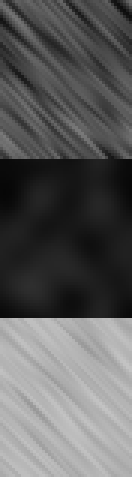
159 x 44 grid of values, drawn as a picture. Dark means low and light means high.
The table splits into 3 rows of 1 panel. Panel 1,1: low, slanting down to the right. Panel 2,1: very low, smooth, faint in contrast. Panel 3,1: high, slanting down to the right, faint in contrast.
